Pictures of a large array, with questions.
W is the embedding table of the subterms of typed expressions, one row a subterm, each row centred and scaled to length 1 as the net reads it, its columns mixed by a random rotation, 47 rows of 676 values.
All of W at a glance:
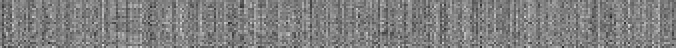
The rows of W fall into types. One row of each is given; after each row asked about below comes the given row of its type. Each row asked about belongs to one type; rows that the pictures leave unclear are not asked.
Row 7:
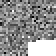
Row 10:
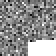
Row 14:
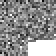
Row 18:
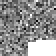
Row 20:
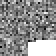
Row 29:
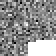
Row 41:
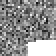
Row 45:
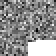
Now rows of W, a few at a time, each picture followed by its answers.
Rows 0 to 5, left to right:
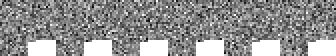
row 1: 10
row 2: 7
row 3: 10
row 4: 14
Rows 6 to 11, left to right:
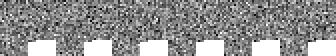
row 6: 14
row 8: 41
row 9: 10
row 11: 20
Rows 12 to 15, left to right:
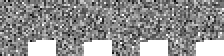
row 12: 10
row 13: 41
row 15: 41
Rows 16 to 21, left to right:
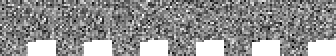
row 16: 41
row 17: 41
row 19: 14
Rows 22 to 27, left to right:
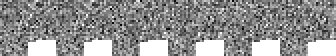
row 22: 18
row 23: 18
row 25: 41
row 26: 10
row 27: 41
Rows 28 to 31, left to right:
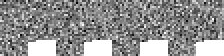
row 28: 14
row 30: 10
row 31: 41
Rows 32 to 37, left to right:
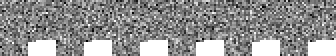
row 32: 20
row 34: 14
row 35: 20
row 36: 18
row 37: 10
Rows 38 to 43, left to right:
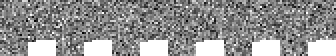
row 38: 7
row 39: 20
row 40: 14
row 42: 18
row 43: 18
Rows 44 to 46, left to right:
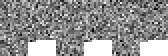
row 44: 10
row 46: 14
